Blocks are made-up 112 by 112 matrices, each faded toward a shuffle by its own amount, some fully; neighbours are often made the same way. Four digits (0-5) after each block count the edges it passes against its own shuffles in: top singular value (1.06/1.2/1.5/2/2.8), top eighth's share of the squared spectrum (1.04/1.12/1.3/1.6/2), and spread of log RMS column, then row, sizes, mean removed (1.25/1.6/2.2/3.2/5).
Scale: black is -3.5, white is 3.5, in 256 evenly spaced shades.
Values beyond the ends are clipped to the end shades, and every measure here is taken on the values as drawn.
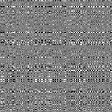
5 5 3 4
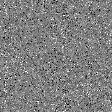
0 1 2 0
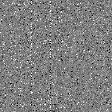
2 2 2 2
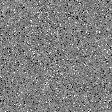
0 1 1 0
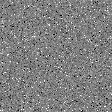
1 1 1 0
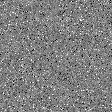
0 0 0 0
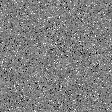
0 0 0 0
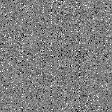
2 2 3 2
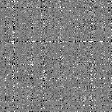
2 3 4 3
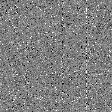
2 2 2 1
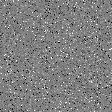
2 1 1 0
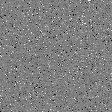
0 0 0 0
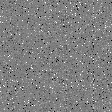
2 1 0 0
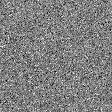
0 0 0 0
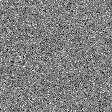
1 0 0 0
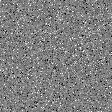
0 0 0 0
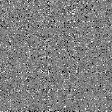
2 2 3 3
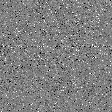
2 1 0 1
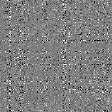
2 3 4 4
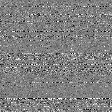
2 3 0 4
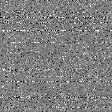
2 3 0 3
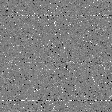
3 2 0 1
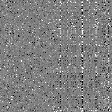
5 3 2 1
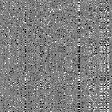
5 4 3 2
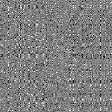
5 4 3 2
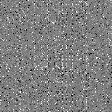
4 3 2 1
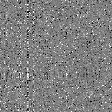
4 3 2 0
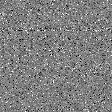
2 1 0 2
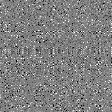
4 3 2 2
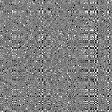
5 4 3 3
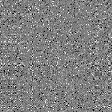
4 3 2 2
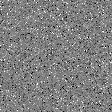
2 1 0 0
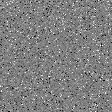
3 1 0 0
